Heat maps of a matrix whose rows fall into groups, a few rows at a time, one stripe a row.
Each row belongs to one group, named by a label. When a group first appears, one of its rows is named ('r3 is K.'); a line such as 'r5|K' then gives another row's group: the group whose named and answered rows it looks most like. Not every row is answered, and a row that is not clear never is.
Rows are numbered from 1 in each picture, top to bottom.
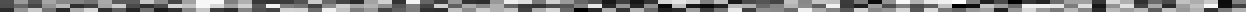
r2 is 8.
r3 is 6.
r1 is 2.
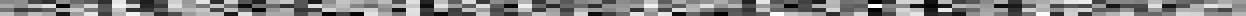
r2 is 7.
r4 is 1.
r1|8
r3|8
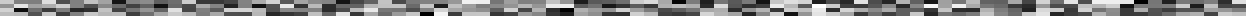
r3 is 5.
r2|2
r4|7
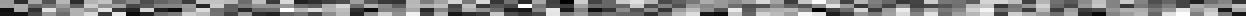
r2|7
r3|6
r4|6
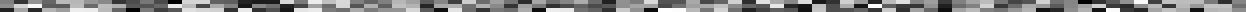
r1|6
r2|7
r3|2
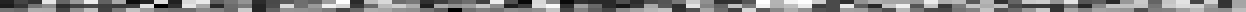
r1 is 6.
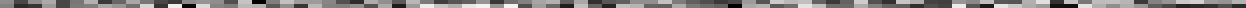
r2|5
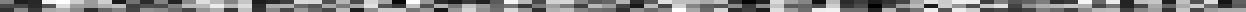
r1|2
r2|8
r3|2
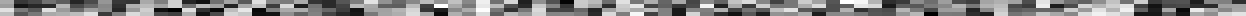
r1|5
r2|5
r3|1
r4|1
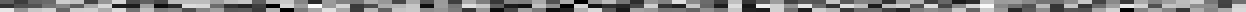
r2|6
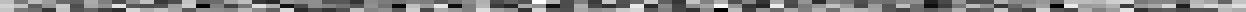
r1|1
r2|7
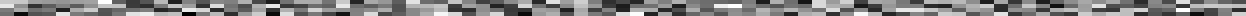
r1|2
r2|7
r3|6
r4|5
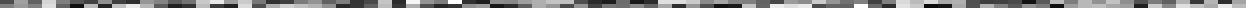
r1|2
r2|1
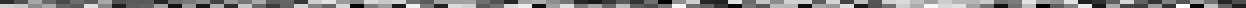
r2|2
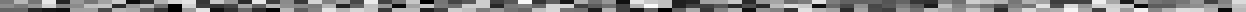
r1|7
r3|6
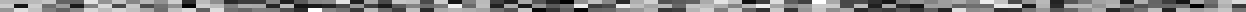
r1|7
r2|5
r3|7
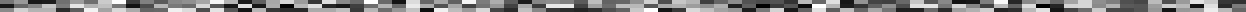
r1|8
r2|2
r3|7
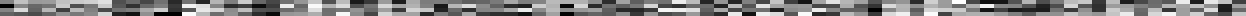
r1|2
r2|6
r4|6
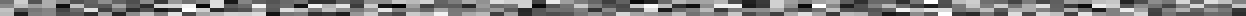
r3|6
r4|5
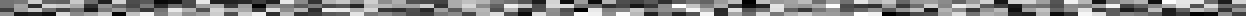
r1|6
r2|2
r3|8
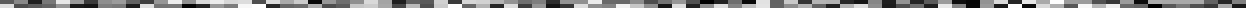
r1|8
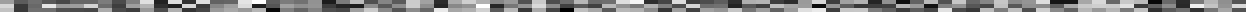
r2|1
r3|5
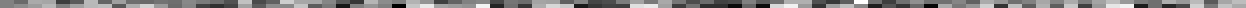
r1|1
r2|1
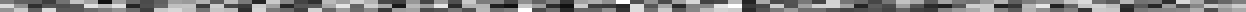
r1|8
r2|7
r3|7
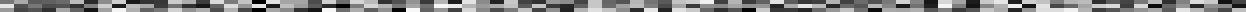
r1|8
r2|5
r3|8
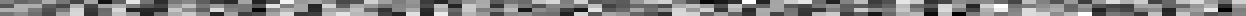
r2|8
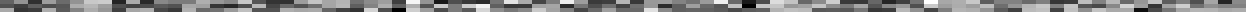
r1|2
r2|6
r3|1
